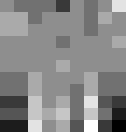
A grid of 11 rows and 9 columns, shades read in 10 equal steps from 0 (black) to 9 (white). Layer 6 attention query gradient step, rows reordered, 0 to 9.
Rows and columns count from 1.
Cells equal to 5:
44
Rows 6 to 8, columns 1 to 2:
5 5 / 4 4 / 4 4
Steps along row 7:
same up down same same up down same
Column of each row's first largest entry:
9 1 1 9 1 5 3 3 7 3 7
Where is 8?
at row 1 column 9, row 9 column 7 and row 11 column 3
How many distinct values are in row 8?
3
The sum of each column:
46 45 62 55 56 50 63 48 45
